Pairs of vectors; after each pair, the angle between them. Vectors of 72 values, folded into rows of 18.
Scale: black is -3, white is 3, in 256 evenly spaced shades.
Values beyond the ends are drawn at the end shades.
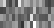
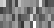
nearly parallel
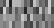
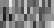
partly opposed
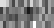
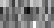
nearly parallel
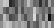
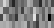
nearly parallel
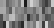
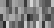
nearly parallel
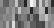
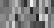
nearly parallel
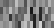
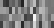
partly opposed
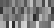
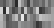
orthogonal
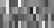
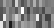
orthogonal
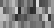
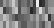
nearly parallel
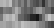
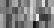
partly opposed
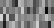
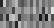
partly opposed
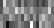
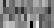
nearly opposite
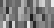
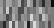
nearly opposite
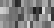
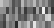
partly aligned
